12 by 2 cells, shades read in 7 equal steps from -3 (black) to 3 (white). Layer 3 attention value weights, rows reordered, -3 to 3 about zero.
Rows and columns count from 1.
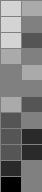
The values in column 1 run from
-3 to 2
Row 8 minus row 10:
0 2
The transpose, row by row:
2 2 2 1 0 0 1 -1 -1 -1 -2 -3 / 1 0 -1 0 1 0 -1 0 -2 -2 0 0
